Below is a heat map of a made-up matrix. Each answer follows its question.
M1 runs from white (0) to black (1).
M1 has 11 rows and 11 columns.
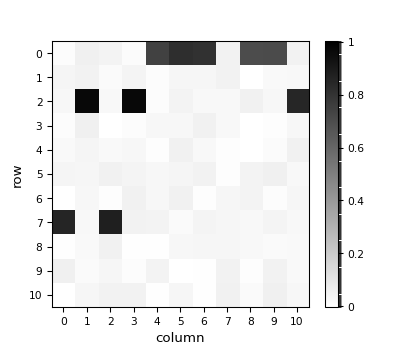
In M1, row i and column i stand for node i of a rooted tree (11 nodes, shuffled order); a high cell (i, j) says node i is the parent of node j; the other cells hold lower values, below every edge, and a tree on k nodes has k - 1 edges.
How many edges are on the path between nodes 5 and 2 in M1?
3
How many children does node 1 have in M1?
0
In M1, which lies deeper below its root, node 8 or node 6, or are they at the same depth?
the same depth
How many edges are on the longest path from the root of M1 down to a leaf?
2
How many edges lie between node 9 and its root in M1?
2
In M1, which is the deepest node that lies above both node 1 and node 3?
2
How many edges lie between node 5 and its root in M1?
2
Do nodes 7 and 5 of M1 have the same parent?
no
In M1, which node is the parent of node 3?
2
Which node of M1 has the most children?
0
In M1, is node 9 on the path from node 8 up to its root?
no
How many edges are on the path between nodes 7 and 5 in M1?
2
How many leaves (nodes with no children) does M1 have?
8
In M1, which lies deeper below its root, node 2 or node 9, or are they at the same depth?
node 9
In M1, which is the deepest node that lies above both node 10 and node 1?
2
